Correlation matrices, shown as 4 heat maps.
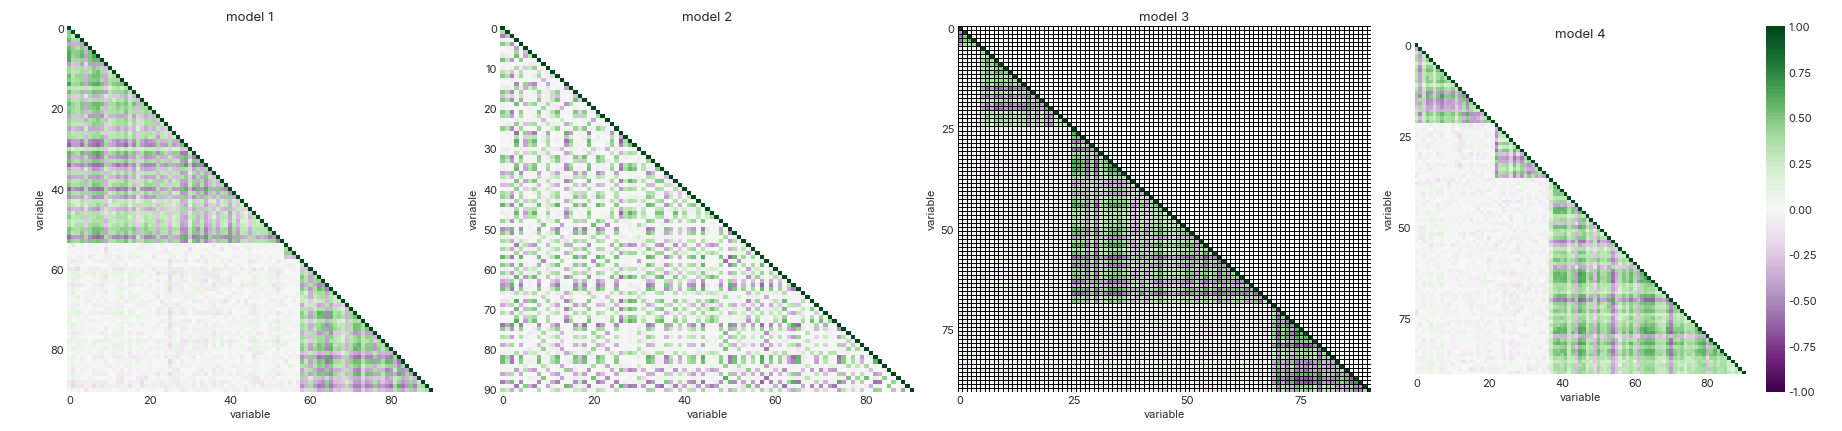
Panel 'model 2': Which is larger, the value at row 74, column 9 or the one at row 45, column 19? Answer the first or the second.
the second
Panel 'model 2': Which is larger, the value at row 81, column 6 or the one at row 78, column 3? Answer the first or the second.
the first
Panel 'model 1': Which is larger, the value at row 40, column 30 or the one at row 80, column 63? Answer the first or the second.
the second
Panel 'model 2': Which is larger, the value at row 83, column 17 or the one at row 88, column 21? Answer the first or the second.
the first
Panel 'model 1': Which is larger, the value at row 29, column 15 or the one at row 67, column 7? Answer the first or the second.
the second
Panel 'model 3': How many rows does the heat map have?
91
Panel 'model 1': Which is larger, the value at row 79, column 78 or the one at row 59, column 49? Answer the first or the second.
the first
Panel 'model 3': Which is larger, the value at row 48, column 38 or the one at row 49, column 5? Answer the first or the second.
the second
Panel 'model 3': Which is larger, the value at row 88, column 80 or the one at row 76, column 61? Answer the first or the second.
the second
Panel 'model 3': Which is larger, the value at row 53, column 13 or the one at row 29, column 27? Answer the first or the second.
the second
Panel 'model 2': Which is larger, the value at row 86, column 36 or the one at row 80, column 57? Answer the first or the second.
the first
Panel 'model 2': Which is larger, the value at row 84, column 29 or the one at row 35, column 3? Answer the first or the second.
the second
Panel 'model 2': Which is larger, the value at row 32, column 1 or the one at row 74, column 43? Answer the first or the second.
the first
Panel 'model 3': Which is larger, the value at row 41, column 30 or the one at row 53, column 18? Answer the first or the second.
the first
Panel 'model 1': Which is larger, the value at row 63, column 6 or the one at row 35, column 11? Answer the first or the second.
the first
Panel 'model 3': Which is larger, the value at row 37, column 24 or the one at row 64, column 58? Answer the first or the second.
the first
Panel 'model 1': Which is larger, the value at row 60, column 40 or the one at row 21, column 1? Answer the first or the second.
the second
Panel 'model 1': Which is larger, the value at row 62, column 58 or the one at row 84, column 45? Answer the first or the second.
the first
